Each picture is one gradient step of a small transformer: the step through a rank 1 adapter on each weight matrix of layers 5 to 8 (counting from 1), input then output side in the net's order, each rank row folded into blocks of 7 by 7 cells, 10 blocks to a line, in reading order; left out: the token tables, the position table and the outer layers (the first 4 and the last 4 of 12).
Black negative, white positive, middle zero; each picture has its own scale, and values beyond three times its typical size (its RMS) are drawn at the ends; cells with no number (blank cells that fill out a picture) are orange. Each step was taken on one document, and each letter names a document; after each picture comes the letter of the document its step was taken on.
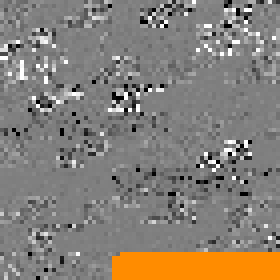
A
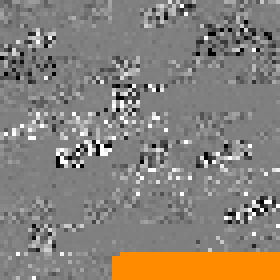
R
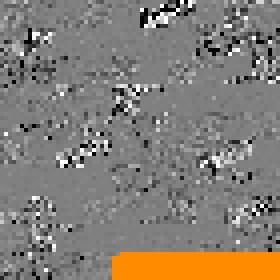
A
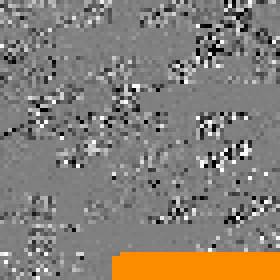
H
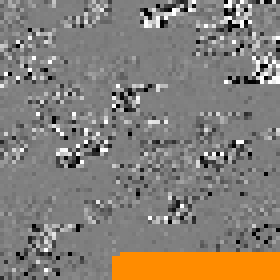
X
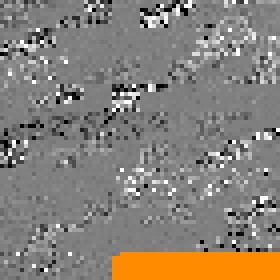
X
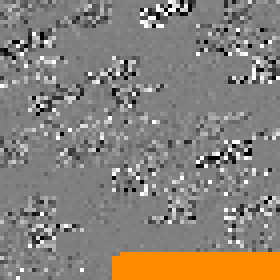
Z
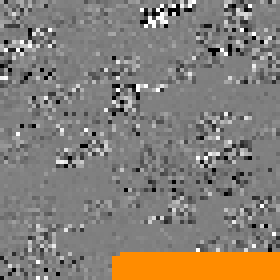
A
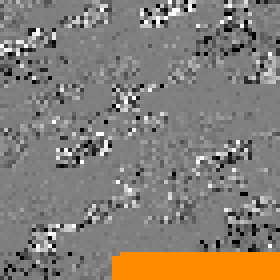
X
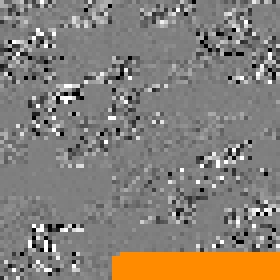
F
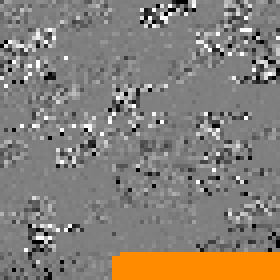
A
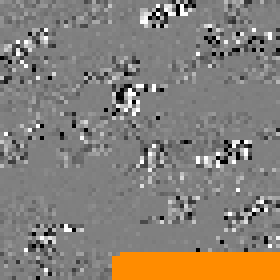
R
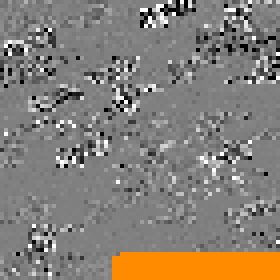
F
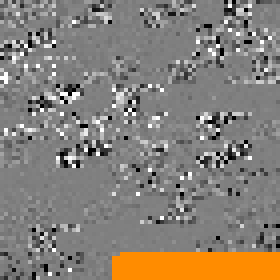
H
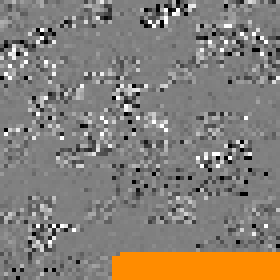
F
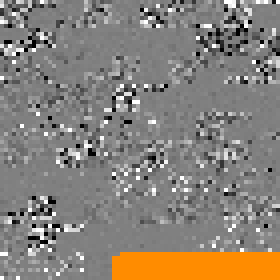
Z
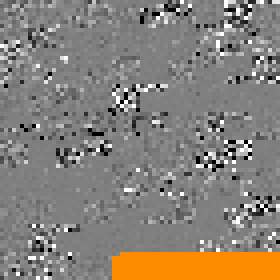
A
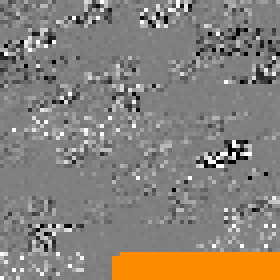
Z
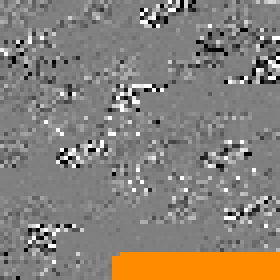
Z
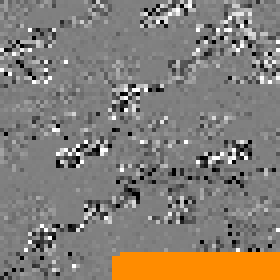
X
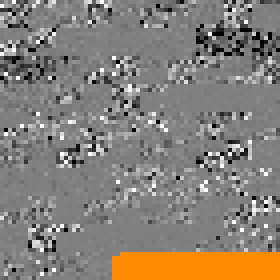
H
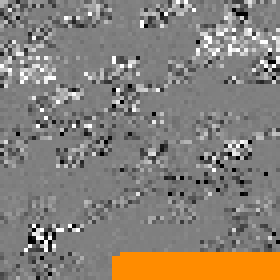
A
